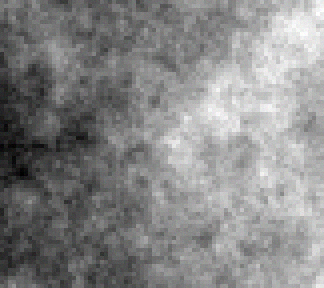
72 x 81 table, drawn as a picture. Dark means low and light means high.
No regular stripes run through it. Values rise toward the right. The middle left is the ninth with the lowest average. No single row or column stands out from its neighbours. No lone cell stands out from its neighbours.
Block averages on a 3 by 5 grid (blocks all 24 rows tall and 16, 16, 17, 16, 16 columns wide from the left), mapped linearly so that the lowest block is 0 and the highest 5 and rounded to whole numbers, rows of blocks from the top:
12245 | 01344 | 11234
